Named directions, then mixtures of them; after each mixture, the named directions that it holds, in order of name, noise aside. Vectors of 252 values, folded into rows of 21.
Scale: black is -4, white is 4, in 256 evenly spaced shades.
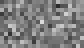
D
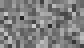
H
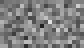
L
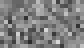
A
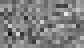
A, D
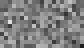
A, H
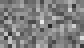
D, H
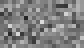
A, D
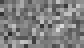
D, L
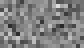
D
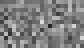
D, H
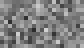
A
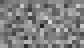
L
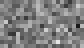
A, L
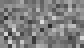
D, H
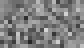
A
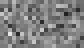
A, D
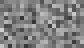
H, L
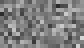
D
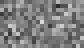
D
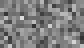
H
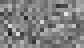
A, D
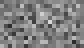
H, L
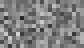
A, H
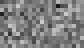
D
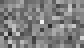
D, H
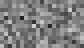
H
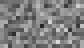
A, L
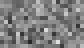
A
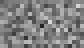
L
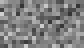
D, L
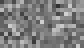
D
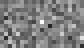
D, H
